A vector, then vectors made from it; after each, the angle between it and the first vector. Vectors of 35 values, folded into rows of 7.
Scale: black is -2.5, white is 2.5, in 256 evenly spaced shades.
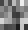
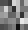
partly aligned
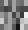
partly aligned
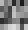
nearly opposite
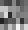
partly opposed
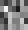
orthogonal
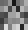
partly opposed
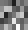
partly opposed
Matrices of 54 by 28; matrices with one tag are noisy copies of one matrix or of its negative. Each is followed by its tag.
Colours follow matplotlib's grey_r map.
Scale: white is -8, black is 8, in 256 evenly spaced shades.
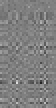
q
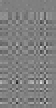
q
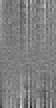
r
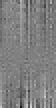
r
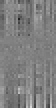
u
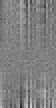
r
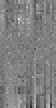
u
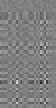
q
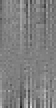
r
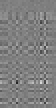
q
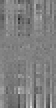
u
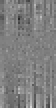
u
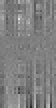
u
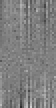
r
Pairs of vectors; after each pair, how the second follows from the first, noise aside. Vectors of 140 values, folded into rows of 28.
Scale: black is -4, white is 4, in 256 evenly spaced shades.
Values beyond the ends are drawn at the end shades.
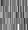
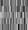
sign-scrambled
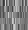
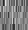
sign-scrambled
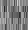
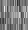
negated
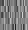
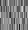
shuffled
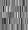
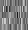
negated
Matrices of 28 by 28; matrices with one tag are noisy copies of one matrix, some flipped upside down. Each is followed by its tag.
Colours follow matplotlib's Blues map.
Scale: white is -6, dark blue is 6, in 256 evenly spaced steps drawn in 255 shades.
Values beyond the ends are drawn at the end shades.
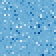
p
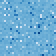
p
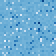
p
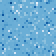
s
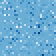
p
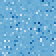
p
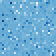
s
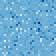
p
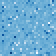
s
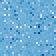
p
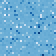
p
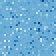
p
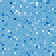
s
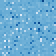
p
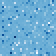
s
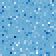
s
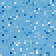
s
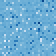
p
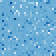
s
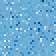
p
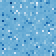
s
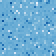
s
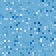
p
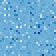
p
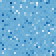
s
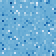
s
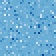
p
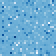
s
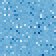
p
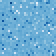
s
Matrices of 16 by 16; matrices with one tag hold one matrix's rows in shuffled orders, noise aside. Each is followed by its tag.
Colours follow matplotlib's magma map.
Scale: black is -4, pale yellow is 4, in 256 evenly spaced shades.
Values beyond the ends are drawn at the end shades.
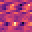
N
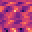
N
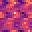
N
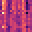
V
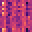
V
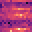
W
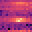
W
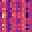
V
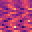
N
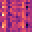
V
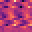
N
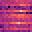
W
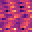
N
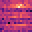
W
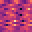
N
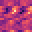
N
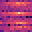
W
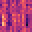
V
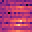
W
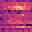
W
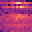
W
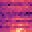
W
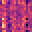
V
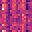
V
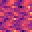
N
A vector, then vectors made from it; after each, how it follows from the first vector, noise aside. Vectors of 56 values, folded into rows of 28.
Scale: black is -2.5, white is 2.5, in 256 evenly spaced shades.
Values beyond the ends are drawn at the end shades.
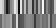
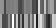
reversed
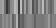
shrunk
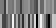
reversed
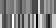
reversed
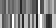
reversed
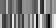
reversed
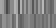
shrunk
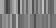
shrunk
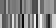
reversed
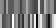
reversed
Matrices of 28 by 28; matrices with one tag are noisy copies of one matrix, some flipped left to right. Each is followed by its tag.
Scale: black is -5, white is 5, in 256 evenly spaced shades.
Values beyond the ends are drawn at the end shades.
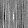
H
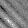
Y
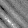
Y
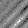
Y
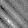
Y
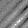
Y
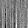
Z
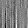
Z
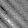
Y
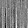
Z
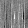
H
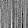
Z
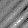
Y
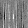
H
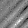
Y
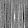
H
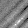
Y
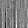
Z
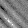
Y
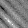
Y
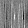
H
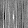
H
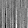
Z
